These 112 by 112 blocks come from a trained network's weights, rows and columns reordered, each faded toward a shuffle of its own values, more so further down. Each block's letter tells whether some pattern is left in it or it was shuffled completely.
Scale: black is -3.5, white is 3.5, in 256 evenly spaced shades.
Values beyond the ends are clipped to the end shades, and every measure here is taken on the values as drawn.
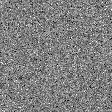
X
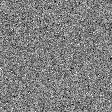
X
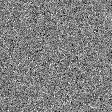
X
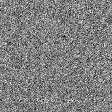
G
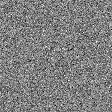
X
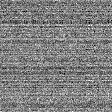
G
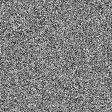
X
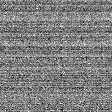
G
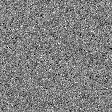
X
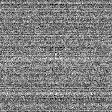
G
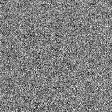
G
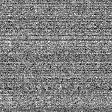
G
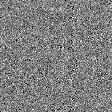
G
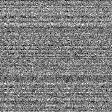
G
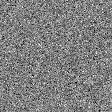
X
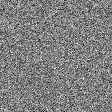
X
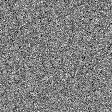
X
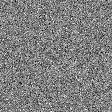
X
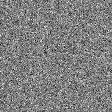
X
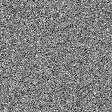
X
